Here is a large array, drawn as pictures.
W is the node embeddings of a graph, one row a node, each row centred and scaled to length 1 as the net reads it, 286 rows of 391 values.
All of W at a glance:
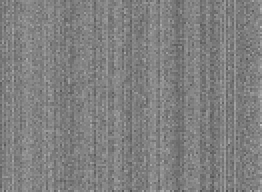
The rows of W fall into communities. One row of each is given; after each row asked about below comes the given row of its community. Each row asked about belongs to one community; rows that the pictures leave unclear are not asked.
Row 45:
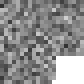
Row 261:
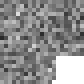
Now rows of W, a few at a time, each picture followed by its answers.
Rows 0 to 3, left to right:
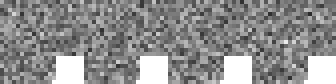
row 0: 45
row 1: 261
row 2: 261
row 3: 45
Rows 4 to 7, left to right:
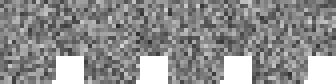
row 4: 261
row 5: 45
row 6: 45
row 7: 45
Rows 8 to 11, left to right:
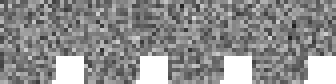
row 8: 261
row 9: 45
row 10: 261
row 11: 261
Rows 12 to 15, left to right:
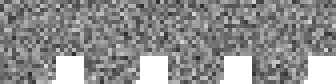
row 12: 45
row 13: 261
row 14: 45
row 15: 45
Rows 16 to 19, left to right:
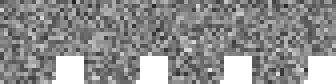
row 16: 261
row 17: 261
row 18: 45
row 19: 45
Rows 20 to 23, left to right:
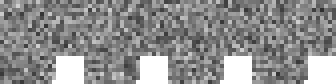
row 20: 45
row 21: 261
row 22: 261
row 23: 261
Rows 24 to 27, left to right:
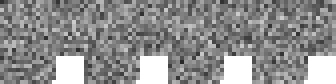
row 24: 261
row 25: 45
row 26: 45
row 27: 45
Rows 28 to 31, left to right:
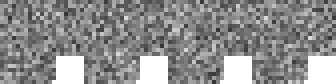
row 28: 261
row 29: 45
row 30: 45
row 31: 261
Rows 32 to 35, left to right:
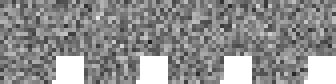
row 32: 45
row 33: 261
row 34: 45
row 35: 45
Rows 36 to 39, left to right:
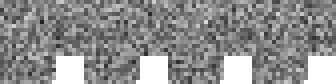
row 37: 261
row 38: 261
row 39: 45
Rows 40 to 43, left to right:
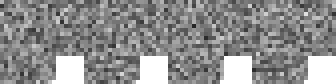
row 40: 45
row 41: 261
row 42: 261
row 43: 261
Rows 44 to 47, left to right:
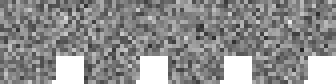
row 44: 261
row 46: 261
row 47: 261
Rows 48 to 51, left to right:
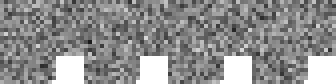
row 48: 261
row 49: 261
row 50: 261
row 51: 45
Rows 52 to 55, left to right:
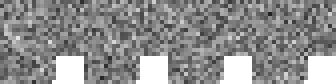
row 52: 45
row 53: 261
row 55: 45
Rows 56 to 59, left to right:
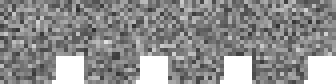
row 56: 261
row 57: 261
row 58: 261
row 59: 261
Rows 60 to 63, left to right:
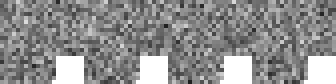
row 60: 261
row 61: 45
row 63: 261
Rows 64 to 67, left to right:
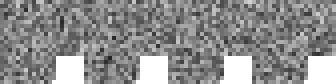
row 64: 45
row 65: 261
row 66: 261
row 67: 45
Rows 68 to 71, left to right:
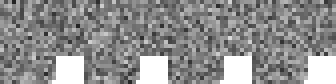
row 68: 45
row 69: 45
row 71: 45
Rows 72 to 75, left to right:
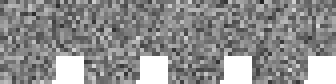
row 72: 261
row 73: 261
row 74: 261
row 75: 45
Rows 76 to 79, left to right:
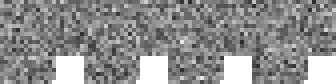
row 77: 45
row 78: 45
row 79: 45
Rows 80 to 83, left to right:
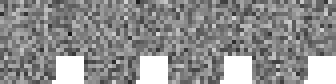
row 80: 261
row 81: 261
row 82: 261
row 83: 261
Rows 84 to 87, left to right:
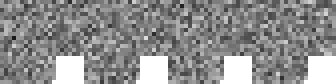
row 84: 45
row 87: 45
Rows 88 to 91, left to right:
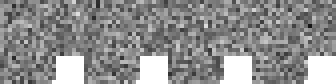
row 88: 45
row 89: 45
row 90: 261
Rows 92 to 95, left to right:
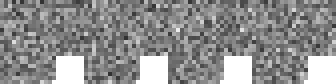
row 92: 45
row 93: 261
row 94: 45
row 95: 45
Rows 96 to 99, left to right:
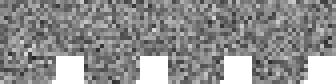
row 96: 261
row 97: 261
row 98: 261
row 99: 45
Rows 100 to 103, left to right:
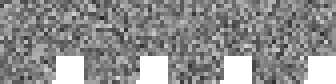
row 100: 45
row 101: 45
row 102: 261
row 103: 45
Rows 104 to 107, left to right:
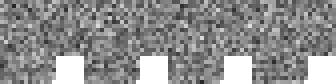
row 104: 45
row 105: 261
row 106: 261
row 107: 261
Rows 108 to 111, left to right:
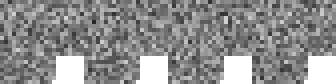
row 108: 45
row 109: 261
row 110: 45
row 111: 45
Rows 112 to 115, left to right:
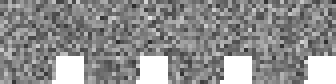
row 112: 261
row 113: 261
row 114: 261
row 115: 261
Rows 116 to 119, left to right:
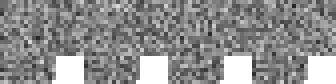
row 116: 261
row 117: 261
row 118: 261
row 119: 261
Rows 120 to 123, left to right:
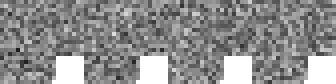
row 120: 261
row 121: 261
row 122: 45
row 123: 45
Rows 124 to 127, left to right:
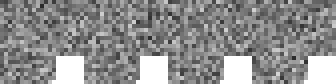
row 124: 261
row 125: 261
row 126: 261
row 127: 45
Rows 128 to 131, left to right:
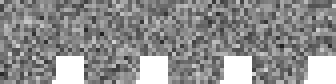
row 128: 45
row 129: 261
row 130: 261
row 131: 45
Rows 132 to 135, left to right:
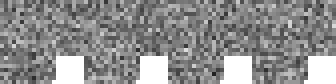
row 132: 261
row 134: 261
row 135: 261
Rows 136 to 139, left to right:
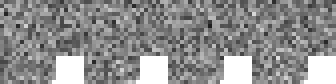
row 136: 45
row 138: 45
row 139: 45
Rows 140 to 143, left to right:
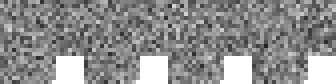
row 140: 45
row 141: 261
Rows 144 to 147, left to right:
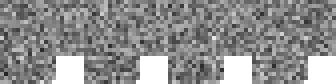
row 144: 45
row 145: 261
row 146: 45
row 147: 261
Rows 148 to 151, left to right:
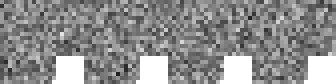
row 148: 45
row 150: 261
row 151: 45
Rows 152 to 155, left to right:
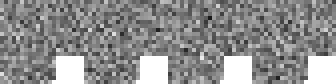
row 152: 261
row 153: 261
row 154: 45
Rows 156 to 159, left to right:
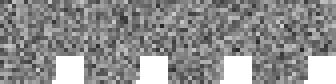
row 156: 261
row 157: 45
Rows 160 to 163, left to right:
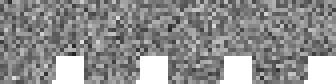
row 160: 45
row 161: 45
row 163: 261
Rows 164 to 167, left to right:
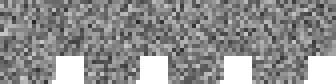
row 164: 45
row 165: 261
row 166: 261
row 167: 261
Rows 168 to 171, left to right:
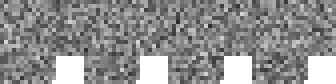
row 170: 261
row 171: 261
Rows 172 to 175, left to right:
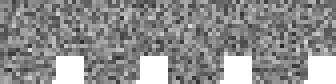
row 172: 261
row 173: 261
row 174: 45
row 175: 261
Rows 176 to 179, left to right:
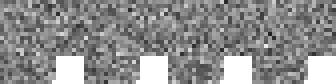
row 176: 45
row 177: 45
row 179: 261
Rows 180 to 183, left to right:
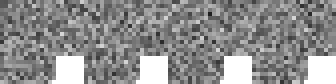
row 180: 261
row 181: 45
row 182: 45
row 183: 261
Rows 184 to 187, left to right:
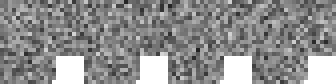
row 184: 261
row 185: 45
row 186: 45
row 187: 45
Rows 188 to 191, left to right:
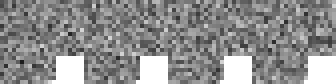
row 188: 261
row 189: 261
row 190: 261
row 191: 45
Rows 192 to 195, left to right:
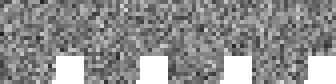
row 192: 45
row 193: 261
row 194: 45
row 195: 45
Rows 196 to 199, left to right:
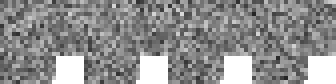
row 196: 45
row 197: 45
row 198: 45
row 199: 261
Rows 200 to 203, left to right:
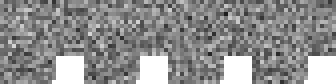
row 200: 261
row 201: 45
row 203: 45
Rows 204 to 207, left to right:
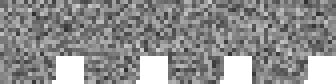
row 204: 261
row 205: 261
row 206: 261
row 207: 45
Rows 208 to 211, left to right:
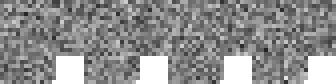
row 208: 261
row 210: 45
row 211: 45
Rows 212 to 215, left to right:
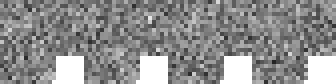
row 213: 45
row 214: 45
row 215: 261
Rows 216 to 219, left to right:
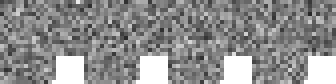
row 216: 261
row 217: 261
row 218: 261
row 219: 45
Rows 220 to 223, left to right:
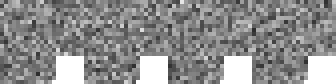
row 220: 45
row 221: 261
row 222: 45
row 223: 45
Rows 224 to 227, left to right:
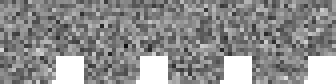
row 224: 45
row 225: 45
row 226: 261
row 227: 45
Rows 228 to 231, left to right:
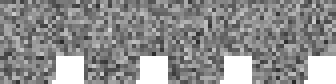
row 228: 45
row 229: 261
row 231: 261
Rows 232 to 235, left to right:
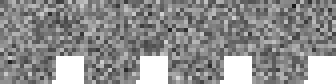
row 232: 261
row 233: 45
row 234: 261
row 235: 261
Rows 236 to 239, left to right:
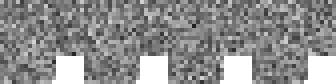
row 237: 45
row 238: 261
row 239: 261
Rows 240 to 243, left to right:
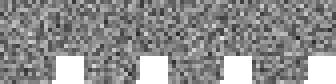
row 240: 261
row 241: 261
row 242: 261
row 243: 261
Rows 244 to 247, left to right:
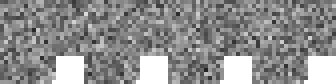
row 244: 45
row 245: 45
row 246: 261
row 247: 261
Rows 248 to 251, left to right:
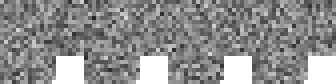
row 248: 45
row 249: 261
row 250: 261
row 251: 45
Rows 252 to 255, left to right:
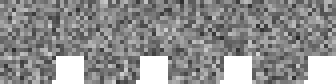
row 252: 261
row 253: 261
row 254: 45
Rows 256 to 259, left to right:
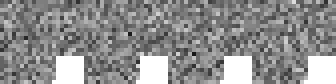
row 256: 45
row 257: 45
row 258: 45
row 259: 45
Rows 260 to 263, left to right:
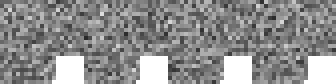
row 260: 261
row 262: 261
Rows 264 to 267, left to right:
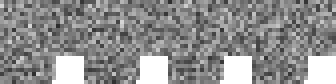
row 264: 261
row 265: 261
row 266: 261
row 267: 45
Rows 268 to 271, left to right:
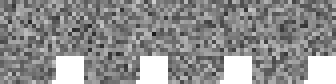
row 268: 261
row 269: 261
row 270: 45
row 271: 261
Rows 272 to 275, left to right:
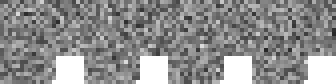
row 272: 261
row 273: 261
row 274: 261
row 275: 261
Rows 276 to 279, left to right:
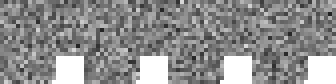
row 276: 45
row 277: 45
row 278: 261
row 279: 261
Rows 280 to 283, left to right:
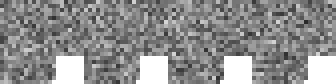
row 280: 261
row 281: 261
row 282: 261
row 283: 261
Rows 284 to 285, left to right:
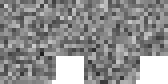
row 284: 261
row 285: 45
